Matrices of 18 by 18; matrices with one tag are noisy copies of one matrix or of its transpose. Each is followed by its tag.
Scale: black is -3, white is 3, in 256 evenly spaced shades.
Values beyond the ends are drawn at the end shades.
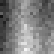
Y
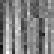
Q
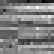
Q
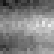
Y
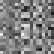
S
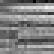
Q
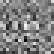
S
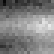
Y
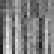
Q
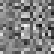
S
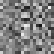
S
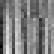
Q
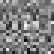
S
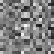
S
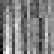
Q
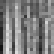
Q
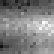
Y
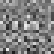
S
